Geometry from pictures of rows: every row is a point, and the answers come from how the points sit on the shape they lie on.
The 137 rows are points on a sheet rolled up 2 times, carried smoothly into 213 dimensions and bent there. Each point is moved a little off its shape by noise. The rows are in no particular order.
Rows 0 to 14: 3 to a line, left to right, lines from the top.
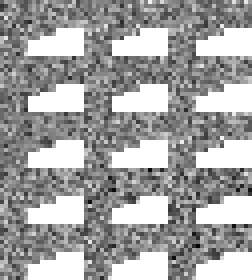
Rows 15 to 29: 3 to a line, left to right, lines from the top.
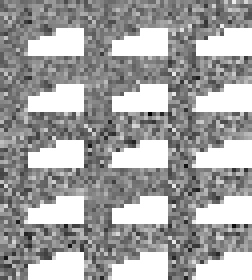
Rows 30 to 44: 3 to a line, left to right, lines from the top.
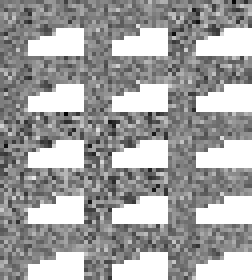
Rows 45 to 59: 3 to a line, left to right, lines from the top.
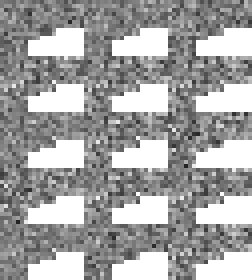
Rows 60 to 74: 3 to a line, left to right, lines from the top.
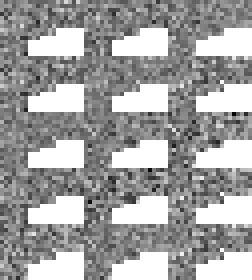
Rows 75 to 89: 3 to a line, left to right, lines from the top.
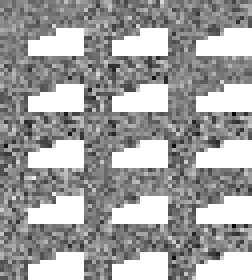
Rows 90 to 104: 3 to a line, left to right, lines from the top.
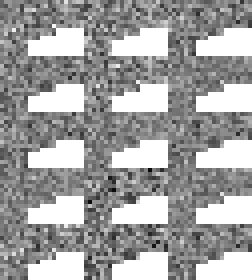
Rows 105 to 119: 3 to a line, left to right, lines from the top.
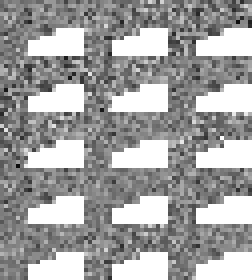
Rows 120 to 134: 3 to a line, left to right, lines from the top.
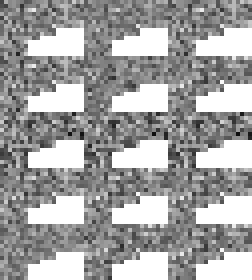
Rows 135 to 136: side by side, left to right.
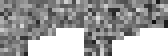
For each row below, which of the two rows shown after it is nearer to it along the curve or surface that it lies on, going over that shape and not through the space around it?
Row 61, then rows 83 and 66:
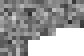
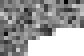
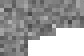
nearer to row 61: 66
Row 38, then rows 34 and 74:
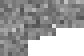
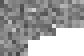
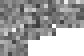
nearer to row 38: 34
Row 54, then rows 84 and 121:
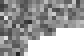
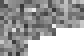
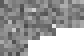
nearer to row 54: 84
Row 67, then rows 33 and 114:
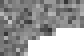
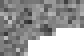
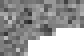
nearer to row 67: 33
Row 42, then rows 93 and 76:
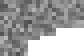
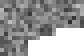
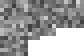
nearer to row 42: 93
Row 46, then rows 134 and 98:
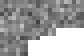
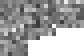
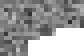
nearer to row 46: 98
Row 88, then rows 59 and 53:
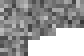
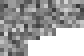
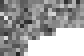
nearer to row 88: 59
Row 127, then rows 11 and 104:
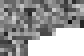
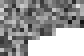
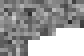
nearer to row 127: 11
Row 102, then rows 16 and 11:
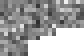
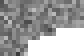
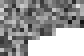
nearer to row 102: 16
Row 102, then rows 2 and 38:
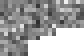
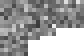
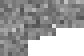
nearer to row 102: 2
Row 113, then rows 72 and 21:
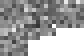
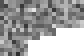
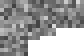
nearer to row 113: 21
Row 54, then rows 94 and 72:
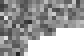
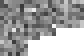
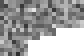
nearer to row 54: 72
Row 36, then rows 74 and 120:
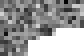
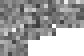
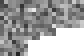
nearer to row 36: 120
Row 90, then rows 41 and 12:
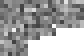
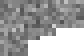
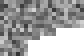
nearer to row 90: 12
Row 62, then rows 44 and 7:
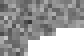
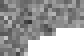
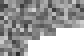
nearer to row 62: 44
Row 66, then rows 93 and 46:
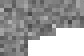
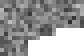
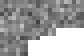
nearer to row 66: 46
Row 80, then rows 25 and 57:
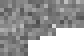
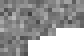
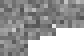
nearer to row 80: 57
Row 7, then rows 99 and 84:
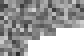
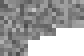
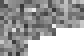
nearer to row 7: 84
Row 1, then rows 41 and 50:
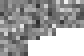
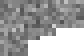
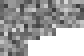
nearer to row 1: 50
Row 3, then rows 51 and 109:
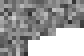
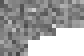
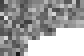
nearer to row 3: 51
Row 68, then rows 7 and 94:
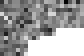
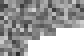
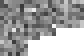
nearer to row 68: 7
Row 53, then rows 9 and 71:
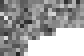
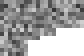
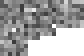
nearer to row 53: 9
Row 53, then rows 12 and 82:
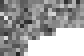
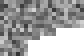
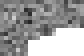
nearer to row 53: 12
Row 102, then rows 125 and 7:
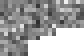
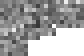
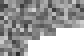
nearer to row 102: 125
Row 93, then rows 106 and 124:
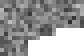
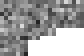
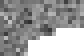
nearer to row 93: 124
